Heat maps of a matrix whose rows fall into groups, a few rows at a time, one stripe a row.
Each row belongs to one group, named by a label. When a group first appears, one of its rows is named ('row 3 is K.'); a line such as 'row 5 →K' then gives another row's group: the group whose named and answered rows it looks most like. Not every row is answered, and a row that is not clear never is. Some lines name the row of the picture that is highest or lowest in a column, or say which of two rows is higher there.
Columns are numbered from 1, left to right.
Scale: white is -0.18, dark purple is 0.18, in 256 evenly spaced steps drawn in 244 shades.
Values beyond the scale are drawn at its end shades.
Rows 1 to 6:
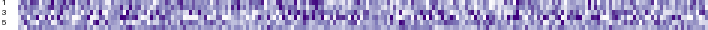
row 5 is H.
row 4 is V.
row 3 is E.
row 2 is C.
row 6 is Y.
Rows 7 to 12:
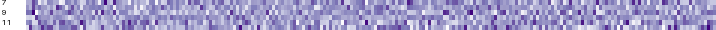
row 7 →H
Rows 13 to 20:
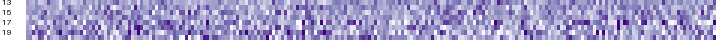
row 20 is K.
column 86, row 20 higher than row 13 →Yes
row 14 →E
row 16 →V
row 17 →V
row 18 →Y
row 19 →C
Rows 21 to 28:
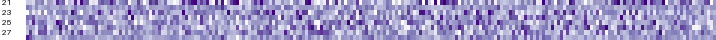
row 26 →V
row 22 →Y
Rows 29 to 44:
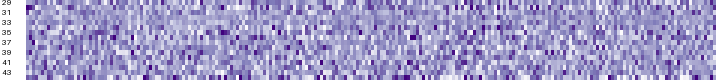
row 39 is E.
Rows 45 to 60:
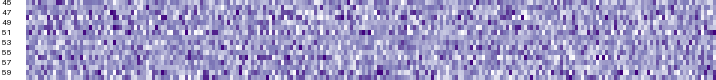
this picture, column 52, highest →48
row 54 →Y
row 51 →K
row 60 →K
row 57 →Y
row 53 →H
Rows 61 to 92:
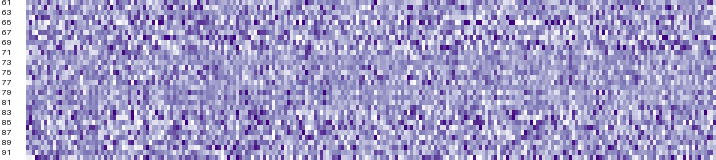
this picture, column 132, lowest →85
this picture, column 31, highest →75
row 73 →H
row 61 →E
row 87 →C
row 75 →E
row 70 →V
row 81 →C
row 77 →E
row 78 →V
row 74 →K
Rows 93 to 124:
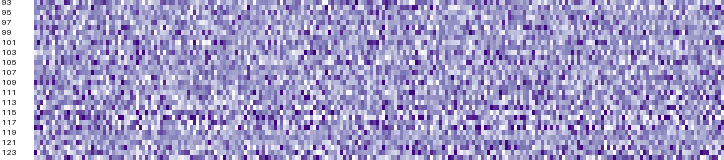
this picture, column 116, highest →99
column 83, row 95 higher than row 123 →Yes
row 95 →K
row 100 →E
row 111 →H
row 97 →V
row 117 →K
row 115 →C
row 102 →K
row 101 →K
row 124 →V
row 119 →Y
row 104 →H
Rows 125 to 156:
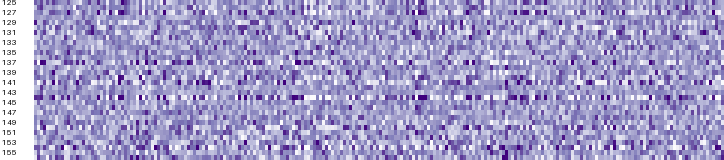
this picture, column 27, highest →146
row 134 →V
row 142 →H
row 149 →C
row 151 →Y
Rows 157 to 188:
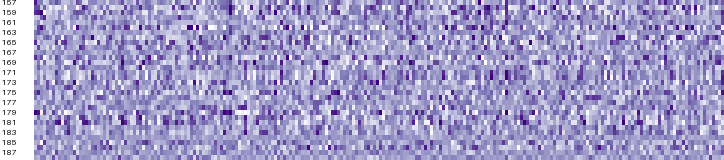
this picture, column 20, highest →164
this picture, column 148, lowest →179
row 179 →Y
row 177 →V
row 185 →Y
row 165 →C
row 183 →V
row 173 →K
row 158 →Y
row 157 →Y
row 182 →V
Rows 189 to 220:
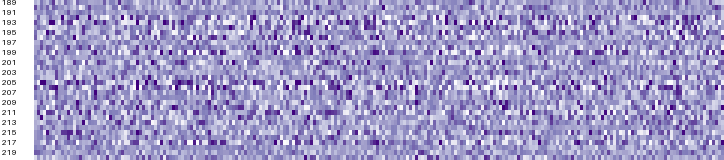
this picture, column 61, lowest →195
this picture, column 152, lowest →206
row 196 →K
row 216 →C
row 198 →C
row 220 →E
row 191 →C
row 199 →K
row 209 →H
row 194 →Y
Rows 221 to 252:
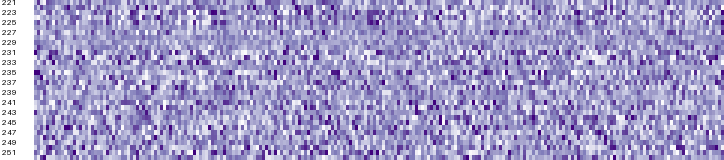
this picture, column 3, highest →236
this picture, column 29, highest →233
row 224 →E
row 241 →H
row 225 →K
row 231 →Y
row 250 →V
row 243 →Y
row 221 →C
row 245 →V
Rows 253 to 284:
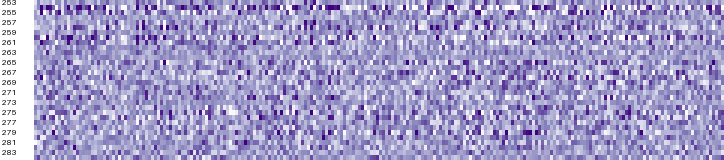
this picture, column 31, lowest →254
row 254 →C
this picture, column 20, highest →260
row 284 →K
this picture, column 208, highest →276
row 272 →C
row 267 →V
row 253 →E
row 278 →K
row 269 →V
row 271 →Y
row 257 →E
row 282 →K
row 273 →E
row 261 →C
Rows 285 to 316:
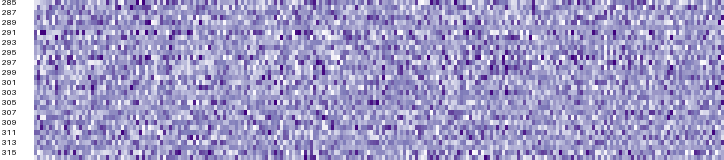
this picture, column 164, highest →311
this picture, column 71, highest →307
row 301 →K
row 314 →C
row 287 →C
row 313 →K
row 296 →Y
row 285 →E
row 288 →K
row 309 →C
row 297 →V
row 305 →K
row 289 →Y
